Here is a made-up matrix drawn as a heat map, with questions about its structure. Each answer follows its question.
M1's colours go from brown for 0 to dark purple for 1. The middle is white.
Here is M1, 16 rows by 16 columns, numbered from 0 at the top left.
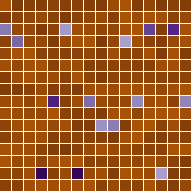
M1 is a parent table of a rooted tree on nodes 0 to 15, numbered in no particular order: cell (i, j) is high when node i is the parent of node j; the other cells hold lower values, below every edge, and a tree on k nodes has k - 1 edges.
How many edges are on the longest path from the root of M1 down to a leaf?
5
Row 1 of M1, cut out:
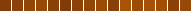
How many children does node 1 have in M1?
0
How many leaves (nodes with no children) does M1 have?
11
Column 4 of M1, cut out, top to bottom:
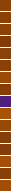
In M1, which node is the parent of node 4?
8
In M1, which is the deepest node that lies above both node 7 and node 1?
3
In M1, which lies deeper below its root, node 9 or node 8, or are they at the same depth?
the same depth
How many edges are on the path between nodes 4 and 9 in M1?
3
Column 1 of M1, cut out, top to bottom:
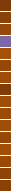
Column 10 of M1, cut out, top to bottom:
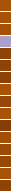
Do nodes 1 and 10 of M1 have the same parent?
yes
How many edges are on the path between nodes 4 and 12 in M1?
6
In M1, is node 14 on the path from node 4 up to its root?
yes
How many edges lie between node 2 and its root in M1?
0
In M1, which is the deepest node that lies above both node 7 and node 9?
10
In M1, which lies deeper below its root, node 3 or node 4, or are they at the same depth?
node 4
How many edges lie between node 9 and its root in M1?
4
